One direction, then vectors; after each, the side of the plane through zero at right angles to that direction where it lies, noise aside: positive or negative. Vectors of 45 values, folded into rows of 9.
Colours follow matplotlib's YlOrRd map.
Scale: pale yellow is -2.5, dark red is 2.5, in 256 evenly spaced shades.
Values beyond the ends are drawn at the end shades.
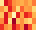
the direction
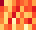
negative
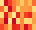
positive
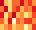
negative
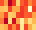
positive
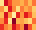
positive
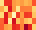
positive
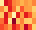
positive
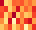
negative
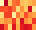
positive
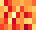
positive
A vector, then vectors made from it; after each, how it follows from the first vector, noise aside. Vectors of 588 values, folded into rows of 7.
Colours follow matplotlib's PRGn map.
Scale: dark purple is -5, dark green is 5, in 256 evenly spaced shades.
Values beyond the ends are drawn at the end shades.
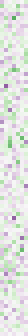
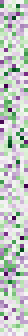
scaled up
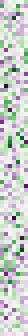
scaled up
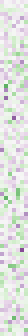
reversed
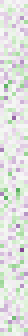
reversed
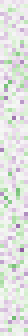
reversed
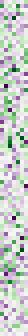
scaled up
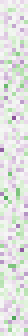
reversed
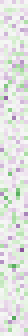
reversed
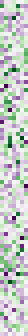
scaled up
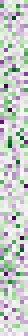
scaled up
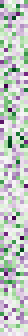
scaled up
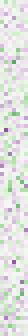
wrapped around
